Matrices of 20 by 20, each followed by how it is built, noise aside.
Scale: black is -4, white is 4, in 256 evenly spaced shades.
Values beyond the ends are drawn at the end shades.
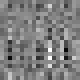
low rank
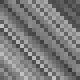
Toeplitz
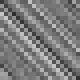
Toeplitz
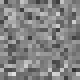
low rank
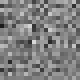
low rank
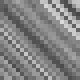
Toeplitz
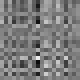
low rank
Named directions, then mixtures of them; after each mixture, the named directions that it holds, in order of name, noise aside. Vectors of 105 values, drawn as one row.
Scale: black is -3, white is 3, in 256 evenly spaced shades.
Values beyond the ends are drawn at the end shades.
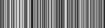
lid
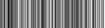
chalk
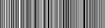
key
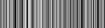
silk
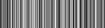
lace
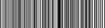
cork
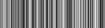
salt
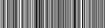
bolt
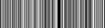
cork, lace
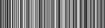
lace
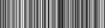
cork, lid, salt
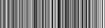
bolt, chalk, cork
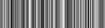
chalk, salt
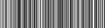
chalk, cork, lace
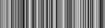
salt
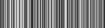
lid
